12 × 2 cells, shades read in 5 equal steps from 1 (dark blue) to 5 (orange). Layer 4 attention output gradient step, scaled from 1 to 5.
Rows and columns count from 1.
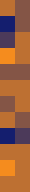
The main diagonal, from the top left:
4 3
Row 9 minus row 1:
-3 -1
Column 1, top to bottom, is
4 1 2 5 3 4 3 4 1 4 5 4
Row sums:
7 4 6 9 6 8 7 7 3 8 9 8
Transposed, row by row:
4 1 2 5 3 4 3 4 1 4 5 4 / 3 3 4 4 3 4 4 3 2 4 4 4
